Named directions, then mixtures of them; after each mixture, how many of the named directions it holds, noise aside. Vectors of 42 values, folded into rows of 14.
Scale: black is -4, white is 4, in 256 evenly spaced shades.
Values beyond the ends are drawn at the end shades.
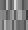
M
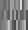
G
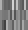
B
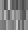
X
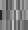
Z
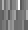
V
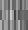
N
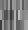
one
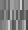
one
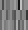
three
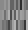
one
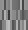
two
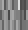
three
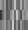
one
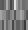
one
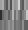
three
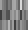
two
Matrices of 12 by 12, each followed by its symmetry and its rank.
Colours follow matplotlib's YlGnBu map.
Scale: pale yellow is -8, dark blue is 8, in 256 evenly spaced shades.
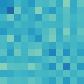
symmetric, rank two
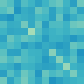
symmetric, full rank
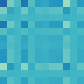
symmetric, rank one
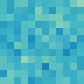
neither, full rank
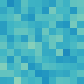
neither, full rank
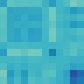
symmetric, rank two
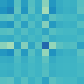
symmetric, rank one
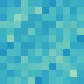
symmetric, full rank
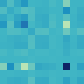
symmetric, rank two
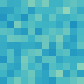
neither, full rank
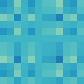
symmetric, rank one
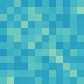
symmetric, full rank
